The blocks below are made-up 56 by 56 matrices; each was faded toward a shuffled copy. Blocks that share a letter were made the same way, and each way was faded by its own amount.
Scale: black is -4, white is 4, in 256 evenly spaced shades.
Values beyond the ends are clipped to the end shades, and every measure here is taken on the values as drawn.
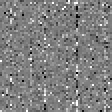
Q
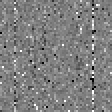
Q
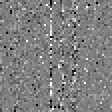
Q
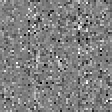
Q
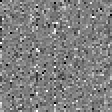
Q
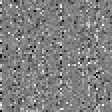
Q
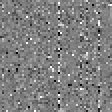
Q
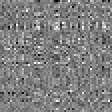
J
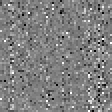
Q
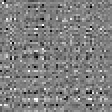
J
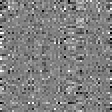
J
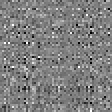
J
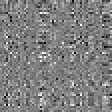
J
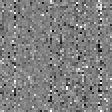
Q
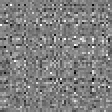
J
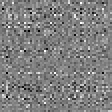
J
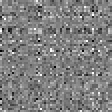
J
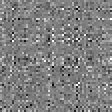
J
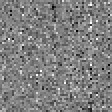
Q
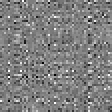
J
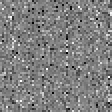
Q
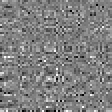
J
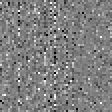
Q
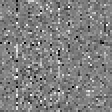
Q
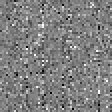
Q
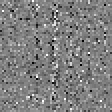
Q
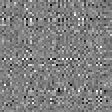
J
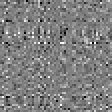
J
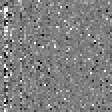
Q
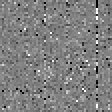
Q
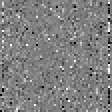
Q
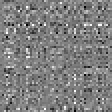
J
